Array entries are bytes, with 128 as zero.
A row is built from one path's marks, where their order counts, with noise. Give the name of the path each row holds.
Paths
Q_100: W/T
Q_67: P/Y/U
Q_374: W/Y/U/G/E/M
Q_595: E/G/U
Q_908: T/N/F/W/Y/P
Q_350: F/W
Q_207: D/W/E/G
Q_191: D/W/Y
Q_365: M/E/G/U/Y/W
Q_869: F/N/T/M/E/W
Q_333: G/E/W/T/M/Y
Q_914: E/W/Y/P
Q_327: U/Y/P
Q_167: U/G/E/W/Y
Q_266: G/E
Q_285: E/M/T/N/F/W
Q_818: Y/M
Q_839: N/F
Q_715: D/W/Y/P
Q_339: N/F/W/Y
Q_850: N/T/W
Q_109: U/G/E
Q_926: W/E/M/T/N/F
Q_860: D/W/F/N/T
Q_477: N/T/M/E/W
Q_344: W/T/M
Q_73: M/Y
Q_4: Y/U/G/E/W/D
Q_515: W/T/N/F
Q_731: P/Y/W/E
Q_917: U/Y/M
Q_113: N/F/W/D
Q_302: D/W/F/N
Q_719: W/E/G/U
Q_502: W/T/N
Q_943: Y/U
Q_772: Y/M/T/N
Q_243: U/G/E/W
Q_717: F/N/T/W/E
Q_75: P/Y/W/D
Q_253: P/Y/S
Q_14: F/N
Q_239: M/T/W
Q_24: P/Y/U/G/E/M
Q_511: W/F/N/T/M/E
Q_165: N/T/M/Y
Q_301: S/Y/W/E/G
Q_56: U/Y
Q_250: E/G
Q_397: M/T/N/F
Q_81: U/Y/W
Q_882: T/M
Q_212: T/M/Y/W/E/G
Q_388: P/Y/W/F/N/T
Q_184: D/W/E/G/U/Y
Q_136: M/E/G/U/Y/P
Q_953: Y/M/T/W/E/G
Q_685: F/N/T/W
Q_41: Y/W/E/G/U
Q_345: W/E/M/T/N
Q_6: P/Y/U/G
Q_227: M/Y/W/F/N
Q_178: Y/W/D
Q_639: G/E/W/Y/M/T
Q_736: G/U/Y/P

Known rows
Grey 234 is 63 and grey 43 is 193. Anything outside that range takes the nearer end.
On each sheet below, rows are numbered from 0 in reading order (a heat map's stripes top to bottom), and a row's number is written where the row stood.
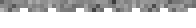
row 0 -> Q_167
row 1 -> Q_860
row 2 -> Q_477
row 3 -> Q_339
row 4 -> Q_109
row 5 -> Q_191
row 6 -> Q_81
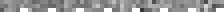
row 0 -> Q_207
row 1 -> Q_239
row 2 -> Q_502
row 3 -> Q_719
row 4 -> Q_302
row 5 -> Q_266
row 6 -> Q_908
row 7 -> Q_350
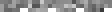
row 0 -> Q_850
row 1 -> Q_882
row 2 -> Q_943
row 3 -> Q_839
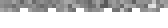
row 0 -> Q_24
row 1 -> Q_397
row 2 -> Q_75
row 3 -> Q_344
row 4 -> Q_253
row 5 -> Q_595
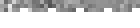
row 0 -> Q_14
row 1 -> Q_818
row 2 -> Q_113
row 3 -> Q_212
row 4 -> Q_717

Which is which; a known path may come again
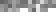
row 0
Q_917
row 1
Q_14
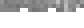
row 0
Q_926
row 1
Q_511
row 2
Q_302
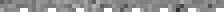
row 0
Q_243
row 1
Q_345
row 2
Q_388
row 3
Q_685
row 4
Q_333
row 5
Q_365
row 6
Q_165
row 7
Q_136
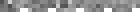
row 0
Q_100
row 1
Q_239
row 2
Q_882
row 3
Q_184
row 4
Q_860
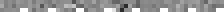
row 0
Q_908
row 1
Q_772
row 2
Q_943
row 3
Q_639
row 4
Q_73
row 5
Q_953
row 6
Q_717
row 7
Q_869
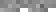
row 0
Q_41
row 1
Q_4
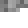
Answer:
Q_502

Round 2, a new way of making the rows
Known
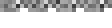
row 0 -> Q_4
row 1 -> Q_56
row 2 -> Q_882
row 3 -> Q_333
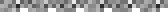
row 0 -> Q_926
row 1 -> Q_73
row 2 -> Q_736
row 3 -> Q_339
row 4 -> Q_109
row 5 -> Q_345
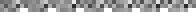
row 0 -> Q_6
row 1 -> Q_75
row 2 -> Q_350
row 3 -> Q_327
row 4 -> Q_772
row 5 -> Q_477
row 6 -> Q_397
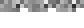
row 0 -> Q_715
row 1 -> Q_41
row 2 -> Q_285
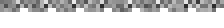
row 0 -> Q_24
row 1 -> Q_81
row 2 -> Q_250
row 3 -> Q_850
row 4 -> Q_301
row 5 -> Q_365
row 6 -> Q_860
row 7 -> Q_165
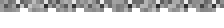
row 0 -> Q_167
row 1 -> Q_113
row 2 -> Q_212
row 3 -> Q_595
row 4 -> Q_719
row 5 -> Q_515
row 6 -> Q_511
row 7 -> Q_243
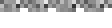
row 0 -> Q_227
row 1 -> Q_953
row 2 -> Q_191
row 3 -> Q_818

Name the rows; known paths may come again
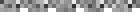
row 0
Q_239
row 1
Q_953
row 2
Q_207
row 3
Q_81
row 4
Q_839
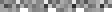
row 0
Q_136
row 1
Q_184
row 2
Q_502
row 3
Q_772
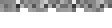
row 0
Q_374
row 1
Q_943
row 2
Q_333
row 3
Q_67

